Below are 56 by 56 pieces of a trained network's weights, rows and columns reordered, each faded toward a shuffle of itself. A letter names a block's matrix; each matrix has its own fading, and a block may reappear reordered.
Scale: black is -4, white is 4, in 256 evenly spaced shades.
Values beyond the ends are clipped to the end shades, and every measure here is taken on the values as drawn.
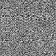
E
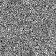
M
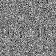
M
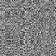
E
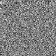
E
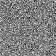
M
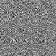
E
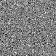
M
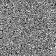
M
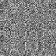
E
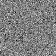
M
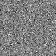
M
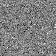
M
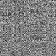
E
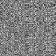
E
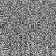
E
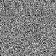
E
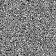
M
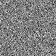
M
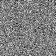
M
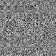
E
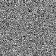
M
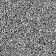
M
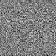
E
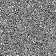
M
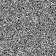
M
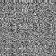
E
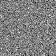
M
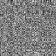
E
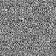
E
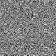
E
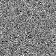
M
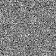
M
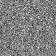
M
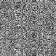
E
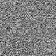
E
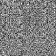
E
